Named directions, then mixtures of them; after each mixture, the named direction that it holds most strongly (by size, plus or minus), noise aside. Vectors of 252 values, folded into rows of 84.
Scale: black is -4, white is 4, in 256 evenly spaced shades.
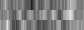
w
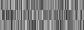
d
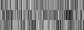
d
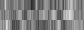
w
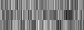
d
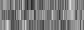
w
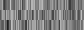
d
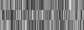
d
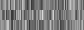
d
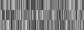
d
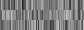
d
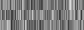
d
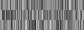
d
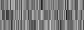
d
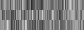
d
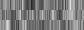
w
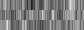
w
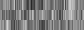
w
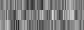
w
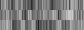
w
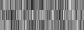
d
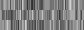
d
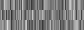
d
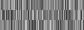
d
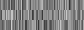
d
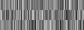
d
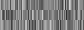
d
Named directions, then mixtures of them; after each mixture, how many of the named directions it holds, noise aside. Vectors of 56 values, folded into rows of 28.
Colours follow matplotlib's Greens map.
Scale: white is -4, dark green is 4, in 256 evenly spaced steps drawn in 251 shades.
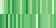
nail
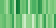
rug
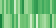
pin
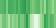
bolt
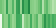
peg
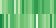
two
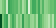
three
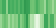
one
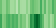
one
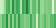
two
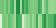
two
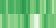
one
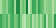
two
